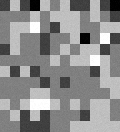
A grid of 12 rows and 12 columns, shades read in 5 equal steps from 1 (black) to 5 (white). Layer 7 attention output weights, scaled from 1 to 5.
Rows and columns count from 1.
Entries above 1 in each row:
10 12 12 11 12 12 12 12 12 12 12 12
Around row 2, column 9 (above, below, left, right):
2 3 4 4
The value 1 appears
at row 1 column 4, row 1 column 12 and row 4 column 9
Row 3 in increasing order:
2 3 3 3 3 4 4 4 4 4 4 5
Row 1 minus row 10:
-2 1 -2 -4 -1 -1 1 -2 -1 0 -2 -2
